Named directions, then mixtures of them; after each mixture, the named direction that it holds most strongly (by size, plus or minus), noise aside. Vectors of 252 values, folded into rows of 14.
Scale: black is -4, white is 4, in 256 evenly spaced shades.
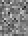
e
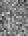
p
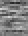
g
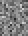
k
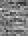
g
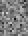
k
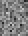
k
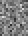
k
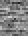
g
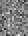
p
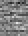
g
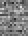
g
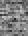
g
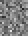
k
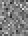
e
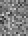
p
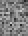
k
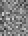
p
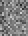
e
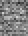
e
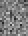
p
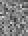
k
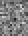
k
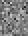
e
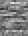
g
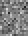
e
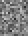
e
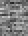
g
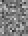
k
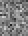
k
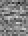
g
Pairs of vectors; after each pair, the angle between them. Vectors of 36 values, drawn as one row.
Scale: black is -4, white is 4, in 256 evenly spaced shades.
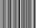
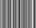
nearly parallel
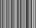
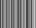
nearly parallel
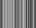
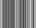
nearly opposite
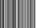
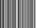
nearly parallel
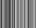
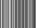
nearly opposite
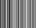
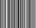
partly aligned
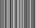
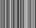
nearly opposite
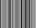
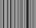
orthogonal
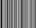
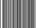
nearly opposite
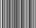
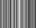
orthogonal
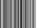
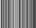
partly opposed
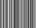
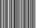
nearly parallel
